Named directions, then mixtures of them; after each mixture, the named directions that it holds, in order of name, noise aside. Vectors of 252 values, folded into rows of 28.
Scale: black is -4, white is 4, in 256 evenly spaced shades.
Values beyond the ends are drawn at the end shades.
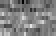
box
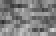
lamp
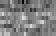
box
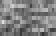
lamp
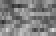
lamp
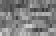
box, lamp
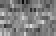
box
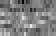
box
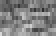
box, lamp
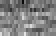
box, lamp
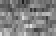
box, lamp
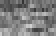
box, lamp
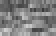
box, lamp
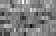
box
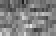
box, lamp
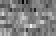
box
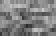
box, lamp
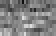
box, lamp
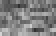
box, lamp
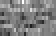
box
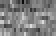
box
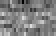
box
